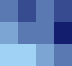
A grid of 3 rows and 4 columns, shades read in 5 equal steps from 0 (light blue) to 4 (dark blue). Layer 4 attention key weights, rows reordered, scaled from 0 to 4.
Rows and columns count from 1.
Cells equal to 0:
2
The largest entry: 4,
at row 2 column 4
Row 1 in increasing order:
2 2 3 3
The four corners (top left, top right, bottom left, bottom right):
2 3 0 2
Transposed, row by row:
2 1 0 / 3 2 0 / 2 2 1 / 3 4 2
